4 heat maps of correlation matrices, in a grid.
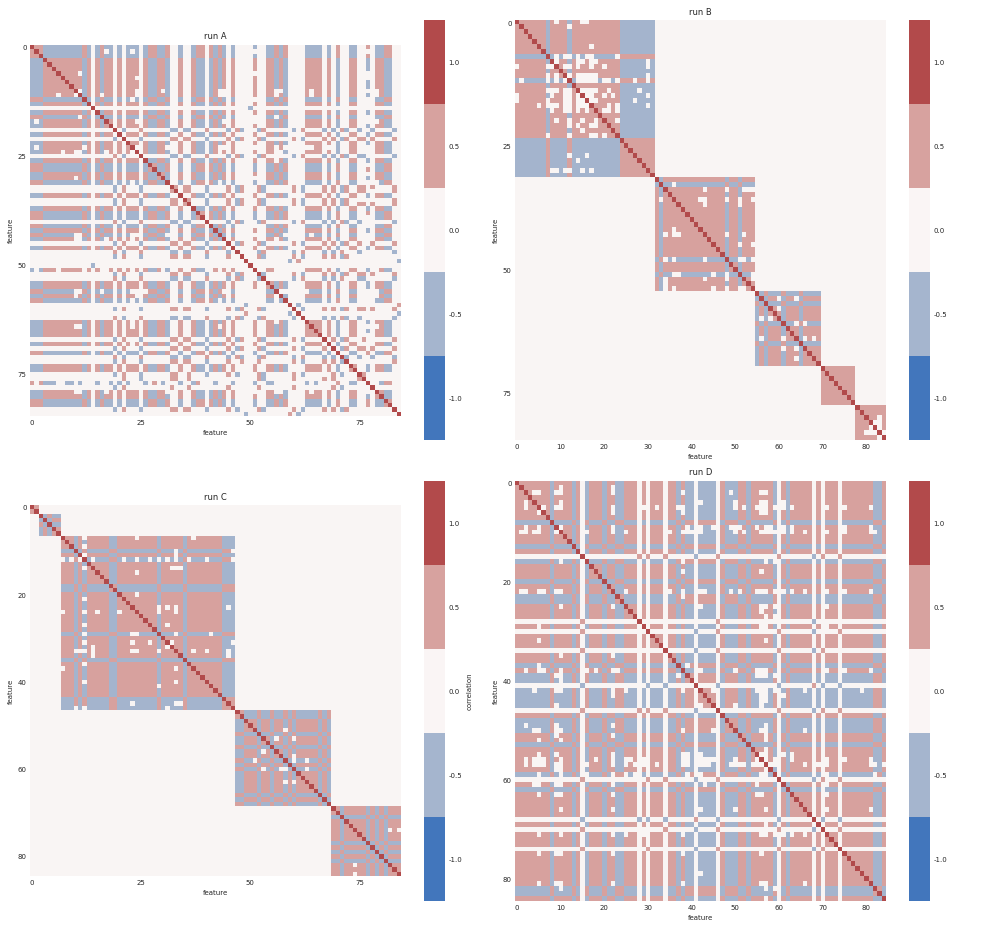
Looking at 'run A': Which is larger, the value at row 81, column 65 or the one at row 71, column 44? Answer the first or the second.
the second
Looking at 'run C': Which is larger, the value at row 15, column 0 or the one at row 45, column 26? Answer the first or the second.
the first
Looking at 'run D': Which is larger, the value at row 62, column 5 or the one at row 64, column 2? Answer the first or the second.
the second
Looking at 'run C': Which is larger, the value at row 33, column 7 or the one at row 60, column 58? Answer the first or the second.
the first
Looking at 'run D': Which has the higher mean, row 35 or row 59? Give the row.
35
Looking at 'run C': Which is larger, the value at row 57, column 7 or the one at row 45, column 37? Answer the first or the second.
the first
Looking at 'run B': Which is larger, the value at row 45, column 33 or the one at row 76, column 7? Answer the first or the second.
the second
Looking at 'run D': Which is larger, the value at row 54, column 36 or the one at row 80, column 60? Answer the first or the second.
the first
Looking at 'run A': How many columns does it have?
85
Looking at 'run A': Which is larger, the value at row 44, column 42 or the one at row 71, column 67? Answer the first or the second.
the first
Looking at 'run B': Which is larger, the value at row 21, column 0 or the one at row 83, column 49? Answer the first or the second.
the first
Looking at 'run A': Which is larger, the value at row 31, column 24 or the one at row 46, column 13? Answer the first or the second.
the second
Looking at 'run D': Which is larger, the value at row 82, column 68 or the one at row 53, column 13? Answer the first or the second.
the second
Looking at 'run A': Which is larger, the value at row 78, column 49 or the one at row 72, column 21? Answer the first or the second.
the second
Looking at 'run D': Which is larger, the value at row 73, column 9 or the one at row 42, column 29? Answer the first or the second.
the first
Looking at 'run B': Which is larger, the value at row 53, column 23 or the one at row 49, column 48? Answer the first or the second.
the first
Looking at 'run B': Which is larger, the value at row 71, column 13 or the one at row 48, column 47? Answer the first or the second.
the first
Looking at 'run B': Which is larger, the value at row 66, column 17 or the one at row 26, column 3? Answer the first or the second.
the first
